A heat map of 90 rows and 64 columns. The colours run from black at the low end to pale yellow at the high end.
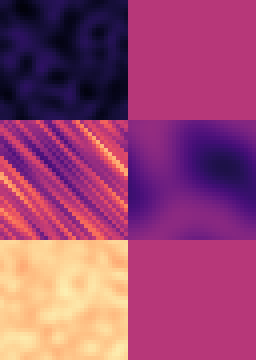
It is made of 3 by 2 panels. Panel 1,1: very low, blotchy, faint in contrast. Panel 1,2: middling, flat. Panel 2,1: middling, slanting down to the right, strong in contrast. Panel 2,2: low, smooth. Panel 3,1: very high, blotchy, faint in contrast. Panel 3,2: middling, flat.
